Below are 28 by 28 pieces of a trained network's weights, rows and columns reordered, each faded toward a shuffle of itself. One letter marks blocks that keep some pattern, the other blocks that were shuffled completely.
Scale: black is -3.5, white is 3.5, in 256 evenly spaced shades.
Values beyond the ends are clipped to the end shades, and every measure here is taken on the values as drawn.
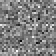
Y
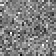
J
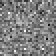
J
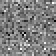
Y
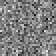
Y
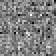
Y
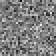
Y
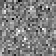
J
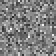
J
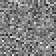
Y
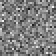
J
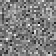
J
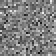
J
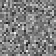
J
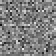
Y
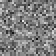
Y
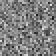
J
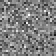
J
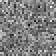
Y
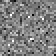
J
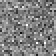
J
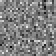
Y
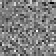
Y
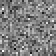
J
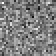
J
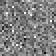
Y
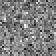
Y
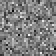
J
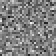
J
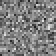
Y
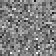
J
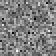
Y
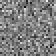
J
